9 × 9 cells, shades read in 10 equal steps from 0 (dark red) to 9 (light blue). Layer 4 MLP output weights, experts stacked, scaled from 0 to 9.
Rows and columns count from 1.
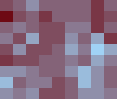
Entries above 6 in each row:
0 0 0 2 3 1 1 2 0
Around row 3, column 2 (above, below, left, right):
3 3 4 4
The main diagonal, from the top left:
3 3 4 3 4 5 8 6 5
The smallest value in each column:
0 3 3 2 3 4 4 2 2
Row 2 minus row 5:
-3 -3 1 -1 0 -3 -1 -7 -4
